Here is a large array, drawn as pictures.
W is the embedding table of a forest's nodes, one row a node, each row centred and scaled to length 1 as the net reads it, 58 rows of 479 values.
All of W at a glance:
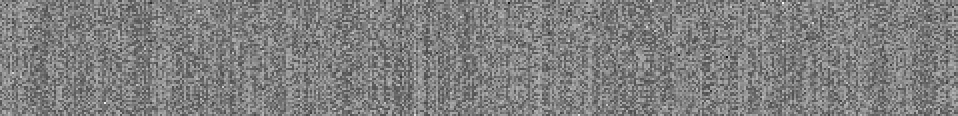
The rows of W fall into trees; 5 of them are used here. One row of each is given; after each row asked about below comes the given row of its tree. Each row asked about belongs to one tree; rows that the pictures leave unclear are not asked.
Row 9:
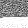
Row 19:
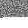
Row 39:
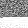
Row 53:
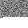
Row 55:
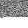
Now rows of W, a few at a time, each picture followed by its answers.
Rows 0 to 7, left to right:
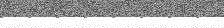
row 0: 39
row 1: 53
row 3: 39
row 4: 55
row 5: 55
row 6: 19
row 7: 55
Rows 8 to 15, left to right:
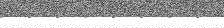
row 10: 55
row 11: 9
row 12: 39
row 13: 39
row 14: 9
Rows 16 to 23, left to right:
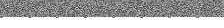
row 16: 19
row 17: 55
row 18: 53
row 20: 53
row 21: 55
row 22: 39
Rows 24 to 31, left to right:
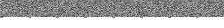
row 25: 55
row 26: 53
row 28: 9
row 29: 9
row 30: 55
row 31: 9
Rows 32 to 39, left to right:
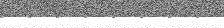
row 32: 9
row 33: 9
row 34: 39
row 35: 9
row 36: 55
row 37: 55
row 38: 53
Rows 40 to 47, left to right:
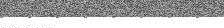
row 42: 39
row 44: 9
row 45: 55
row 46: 9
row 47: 9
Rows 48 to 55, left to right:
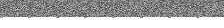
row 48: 55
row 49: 9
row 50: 55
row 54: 9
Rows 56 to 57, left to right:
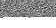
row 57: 39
